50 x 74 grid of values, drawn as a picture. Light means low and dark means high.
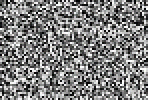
The histogram is flat. There are no regular stripes. The texture is fine-grained noise. On average the colour sits 50% of the way up the scale. No seam splits the table.
